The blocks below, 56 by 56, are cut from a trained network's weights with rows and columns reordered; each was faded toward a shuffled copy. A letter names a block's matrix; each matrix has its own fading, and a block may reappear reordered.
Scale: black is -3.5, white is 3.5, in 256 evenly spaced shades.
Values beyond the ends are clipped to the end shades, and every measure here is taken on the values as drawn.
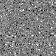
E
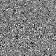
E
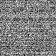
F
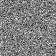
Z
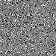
E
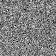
Z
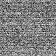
F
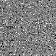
E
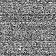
F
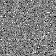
E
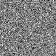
Z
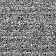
F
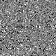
E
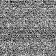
F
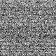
F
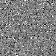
E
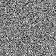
Z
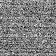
F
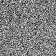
Z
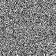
Z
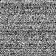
F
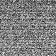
F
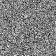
Z
